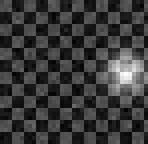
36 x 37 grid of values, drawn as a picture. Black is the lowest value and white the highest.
Mirror symmetry: none. Average level on the scale: 20%. Ninth with the highest average: middle right. Bumps: one, in the middle right.
